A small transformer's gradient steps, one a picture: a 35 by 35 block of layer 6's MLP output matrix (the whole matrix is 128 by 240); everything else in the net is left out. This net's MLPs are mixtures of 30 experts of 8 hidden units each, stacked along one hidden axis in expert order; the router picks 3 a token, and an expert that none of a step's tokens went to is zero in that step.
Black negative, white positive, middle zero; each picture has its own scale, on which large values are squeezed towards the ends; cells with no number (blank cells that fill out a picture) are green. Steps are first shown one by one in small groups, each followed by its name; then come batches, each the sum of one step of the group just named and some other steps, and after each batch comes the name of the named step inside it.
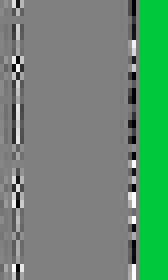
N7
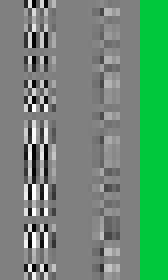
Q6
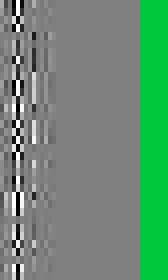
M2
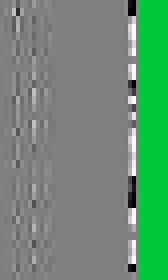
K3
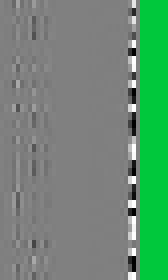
M2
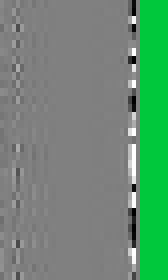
Q6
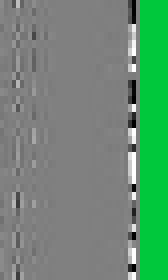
M2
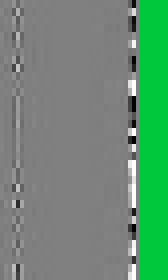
N7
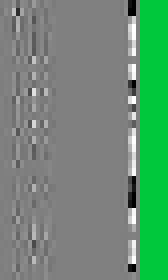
K3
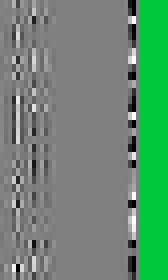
N7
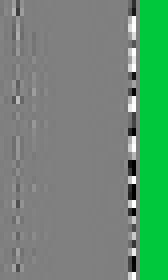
K3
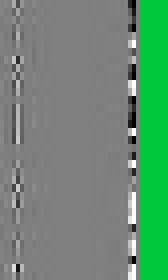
N7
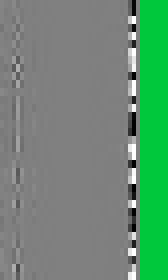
N7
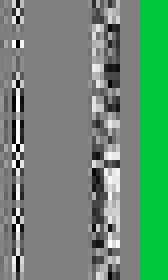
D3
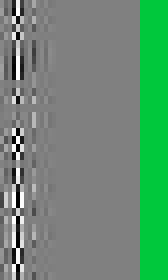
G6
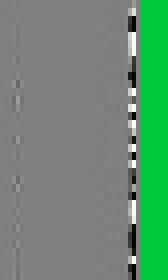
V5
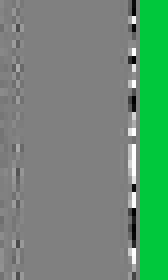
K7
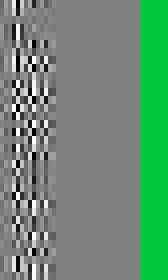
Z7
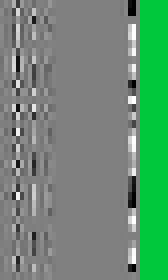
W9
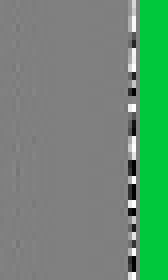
K7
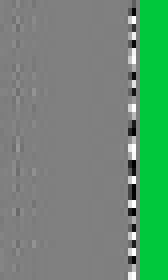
K7
